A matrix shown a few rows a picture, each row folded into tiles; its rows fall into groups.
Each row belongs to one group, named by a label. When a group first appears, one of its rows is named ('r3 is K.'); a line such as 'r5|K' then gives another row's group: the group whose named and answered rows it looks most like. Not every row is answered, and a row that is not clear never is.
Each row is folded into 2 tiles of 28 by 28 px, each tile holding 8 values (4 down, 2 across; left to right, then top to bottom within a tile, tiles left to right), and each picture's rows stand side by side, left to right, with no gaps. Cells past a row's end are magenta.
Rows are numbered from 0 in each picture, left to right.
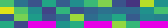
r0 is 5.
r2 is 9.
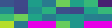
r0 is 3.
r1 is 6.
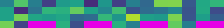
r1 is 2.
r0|3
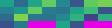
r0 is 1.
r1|1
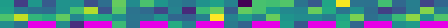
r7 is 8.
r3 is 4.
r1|2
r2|5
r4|1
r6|5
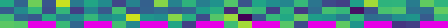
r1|5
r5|3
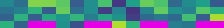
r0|1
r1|5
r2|9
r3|4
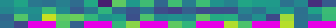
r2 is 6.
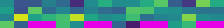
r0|8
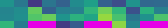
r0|8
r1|4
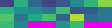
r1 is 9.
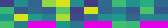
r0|3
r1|2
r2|6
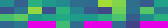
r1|5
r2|2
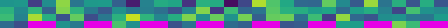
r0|2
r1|5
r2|3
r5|2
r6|6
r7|6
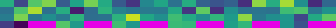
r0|1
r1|9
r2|3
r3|8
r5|2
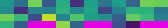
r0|4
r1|5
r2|1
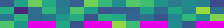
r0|9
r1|1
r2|6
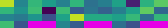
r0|5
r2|1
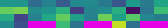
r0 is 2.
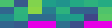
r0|1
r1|4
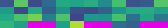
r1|6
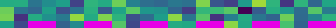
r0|2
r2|2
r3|6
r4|9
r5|8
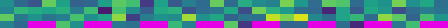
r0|2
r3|3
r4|4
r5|5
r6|4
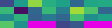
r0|9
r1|1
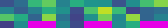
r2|9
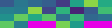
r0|8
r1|9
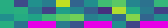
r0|5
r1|5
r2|5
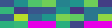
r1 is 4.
